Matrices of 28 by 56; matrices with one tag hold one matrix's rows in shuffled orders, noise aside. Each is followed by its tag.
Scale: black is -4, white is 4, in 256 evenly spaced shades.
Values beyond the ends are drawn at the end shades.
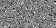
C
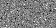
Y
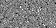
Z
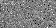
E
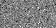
Z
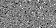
Z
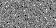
Y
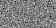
Y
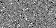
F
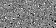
C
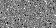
Y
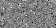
F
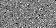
Z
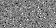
Z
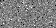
F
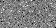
F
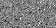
Z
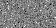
Y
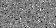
Z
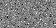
Y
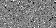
C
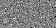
C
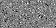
Z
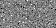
F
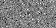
Z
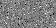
Y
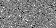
F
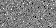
E
